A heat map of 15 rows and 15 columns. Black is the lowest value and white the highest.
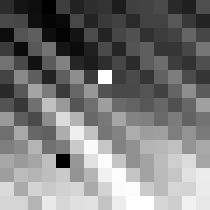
Streaks slant down to the right. Two lone cells stand out: one far higher and one far lower than their neighbours. Values rise toward the bottom.
